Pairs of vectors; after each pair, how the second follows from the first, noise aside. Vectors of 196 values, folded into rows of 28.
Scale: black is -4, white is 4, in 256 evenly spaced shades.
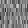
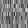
wrapped around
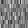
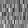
wrapped around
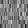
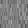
shrunk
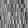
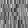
wrapped around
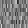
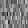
wrapped around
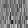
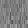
shrunk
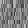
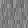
shrunk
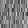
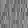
shrunk
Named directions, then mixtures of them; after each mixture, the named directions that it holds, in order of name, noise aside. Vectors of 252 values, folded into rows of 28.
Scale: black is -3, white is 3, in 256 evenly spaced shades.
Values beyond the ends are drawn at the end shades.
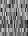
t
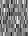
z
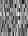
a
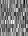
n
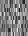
a, n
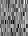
n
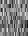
a, t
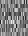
n, z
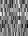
a, t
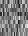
a, t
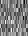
n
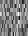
a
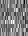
n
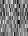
a, z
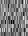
n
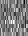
n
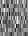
z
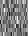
z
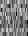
t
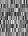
n, z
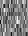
z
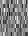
z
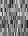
a, t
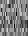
t
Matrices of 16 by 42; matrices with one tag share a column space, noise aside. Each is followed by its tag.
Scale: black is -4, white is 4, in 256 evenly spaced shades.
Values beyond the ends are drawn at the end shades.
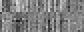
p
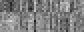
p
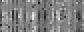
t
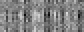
t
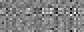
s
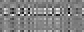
s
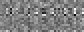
s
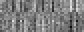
p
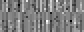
p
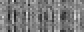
t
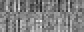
p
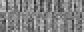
p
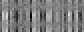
t
